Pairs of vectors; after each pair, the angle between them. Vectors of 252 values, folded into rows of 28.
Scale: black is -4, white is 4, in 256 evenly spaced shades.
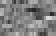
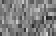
partly opposed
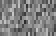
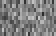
orthogonal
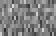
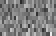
partly opposed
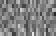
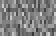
partly opposed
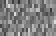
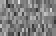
nearly opposite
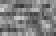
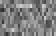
partly opposed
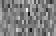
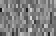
partly opposed
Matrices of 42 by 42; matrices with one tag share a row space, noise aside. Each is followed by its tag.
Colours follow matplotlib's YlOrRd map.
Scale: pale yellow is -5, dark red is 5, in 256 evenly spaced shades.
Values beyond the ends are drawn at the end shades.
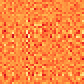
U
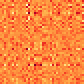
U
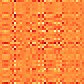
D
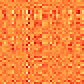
U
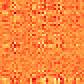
D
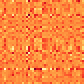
U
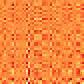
U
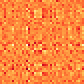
U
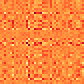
U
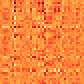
D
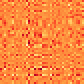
U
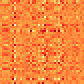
D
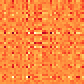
U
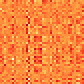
U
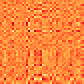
U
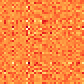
U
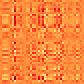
D
